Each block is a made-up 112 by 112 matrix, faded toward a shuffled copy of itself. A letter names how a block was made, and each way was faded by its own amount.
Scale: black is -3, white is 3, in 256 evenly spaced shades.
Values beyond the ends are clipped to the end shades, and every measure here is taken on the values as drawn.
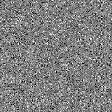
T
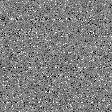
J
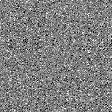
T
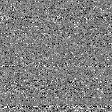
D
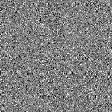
T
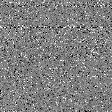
J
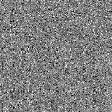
T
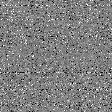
J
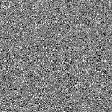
T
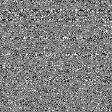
D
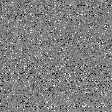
J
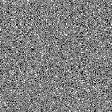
T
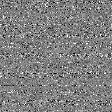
D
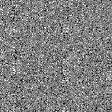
T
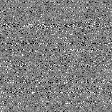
D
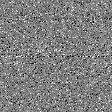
J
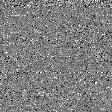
J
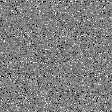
J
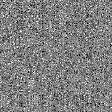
T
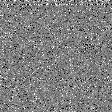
J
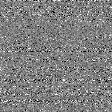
D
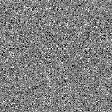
T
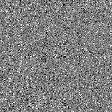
T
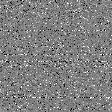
J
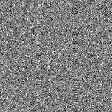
T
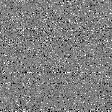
J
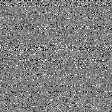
D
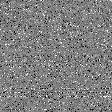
J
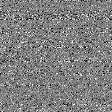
D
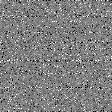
J
